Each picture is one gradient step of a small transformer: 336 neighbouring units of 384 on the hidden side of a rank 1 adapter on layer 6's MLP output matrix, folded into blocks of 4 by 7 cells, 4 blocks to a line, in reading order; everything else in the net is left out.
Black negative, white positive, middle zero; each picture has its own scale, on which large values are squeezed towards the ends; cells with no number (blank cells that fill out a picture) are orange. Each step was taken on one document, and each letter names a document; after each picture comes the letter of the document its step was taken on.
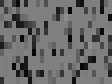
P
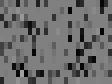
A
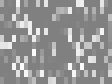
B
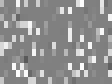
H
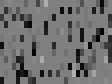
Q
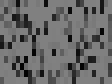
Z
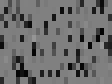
Q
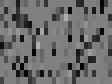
Z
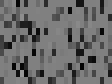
H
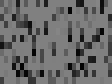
H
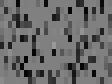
Z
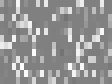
B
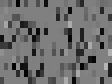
P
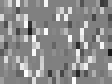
Z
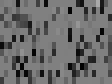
H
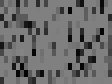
A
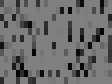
A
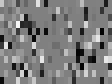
H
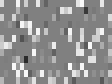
B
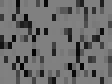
B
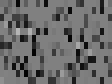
Z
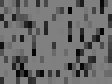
A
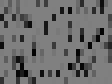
Q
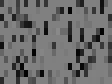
A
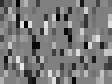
Z
